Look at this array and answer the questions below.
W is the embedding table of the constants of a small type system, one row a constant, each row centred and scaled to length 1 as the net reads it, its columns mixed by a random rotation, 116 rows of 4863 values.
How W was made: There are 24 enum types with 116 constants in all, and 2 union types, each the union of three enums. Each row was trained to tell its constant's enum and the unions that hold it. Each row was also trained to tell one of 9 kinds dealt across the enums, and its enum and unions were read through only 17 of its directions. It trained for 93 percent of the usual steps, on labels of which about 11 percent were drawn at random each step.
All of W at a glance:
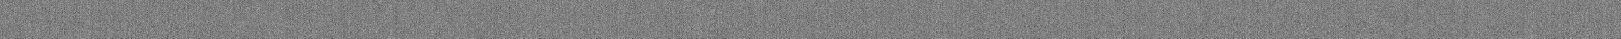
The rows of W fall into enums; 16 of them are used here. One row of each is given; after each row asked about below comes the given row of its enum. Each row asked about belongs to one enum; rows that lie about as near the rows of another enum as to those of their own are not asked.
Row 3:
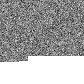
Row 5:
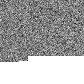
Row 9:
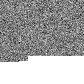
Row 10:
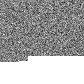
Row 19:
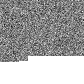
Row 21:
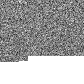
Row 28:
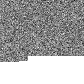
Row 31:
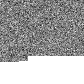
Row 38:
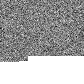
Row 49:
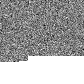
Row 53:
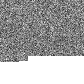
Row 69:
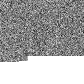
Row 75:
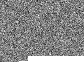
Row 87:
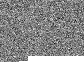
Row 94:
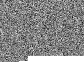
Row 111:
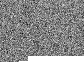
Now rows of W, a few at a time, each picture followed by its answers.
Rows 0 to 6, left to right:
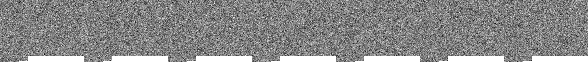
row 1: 94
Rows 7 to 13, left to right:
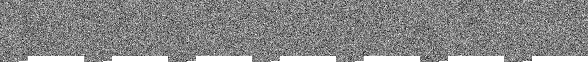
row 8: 10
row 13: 10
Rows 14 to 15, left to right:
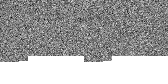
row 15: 69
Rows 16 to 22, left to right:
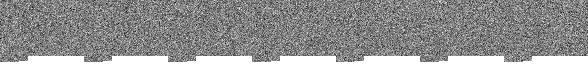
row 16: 31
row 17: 31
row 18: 5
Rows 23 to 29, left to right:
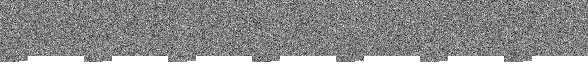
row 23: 69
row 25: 69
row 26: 75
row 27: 21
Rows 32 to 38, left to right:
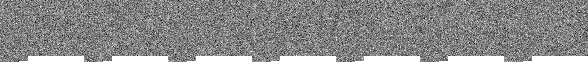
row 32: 53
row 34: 28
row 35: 94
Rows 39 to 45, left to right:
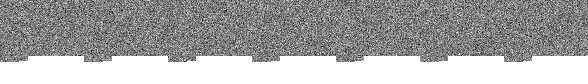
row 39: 87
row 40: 111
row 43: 31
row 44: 38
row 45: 75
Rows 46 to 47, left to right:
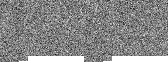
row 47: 5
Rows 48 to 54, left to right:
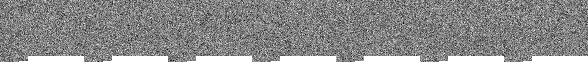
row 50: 19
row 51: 111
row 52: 28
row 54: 3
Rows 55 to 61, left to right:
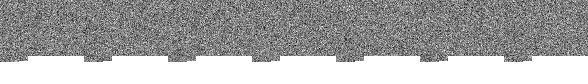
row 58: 19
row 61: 9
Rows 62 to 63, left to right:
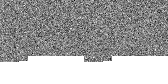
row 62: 53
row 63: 38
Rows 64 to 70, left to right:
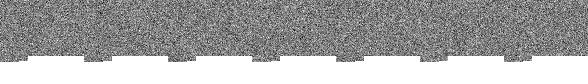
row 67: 3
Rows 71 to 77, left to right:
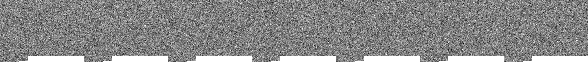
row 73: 75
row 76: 9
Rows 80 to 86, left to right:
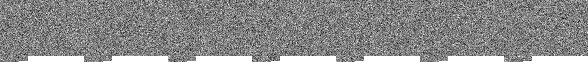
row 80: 5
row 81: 53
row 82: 28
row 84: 28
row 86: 87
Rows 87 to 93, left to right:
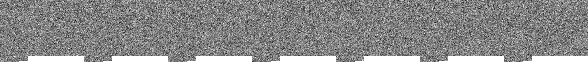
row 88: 53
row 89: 28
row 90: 5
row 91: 9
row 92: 69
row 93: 75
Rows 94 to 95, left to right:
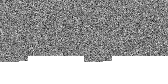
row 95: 87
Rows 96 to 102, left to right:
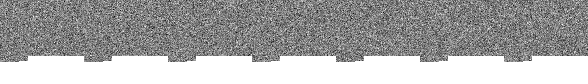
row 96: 87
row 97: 94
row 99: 87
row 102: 49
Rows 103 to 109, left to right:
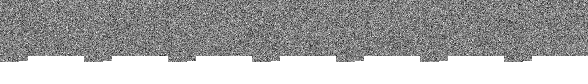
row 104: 94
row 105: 38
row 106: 5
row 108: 19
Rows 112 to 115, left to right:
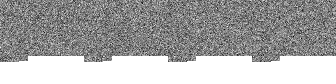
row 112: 19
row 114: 9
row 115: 9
